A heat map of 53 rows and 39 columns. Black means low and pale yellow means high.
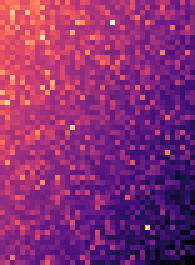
Slope: up to the top left. Average level on the scale: 40%. Ninth with the lowest average: bottom right. Stripes: none. Histogram: bell-shaped. Odd rows or columns: none. Grain: fine.
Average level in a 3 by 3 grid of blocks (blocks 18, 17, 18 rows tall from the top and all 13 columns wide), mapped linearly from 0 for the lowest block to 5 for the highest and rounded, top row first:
5 4 2
4 2 1
3 1 0
